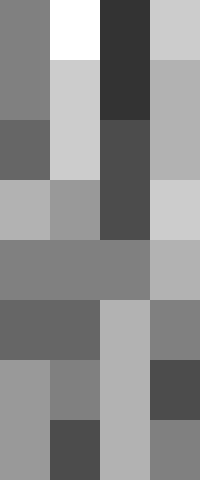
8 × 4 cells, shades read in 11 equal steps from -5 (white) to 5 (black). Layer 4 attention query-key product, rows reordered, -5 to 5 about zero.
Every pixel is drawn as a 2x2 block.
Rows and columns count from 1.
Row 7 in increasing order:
-2 -1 0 2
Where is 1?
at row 3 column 1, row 6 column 1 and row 6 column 2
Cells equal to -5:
1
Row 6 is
1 1 -2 0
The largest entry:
3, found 2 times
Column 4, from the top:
-3 -2 -2 -3 -2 0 2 0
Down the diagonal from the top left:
0 -3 2 -3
